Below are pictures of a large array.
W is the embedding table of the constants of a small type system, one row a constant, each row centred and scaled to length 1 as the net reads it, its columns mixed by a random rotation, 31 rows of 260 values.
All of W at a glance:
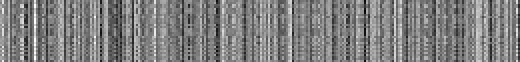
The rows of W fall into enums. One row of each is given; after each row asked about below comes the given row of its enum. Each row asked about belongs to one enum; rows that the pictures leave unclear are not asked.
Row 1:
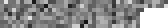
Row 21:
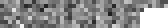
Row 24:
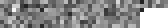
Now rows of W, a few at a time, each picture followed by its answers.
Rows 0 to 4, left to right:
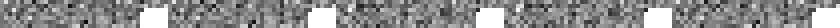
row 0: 1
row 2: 24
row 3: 24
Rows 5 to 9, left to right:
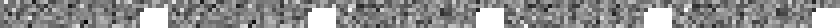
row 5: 1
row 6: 1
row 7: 24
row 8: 21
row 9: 24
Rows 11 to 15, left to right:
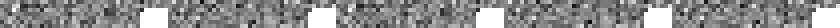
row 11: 24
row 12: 1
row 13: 24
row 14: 1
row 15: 1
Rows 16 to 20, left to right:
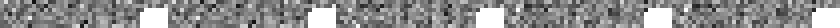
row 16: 1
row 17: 1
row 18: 21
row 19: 24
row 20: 24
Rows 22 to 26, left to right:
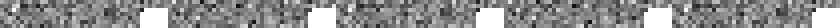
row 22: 24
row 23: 1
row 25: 1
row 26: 24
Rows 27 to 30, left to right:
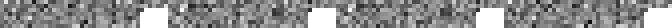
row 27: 1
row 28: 24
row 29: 24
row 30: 1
